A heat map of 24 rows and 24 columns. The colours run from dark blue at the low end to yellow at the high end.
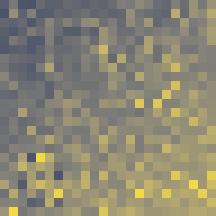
Values rise toward the bottom right. In the bottom left lies a patch that is rougher than the rest. The top left is the ninth with the lowest average. The bottom left is the roughest part. The bottom right is the ninth with the highest average. No regular stripes run through it.
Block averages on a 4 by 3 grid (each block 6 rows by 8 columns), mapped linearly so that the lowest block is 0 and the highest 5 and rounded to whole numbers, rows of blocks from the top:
012 / 123 / 234 / 345
